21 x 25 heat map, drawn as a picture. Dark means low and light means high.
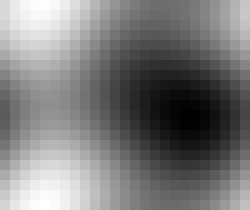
Lone odd cells: none. Stripes: none. Ninth with the lowest average: middle right. Average level on the scale: 50%.
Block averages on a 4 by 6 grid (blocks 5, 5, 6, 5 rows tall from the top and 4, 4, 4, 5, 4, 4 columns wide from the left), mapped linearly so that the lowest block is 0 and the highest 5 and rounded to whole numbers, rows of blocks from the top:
553223
332112
332101
554223
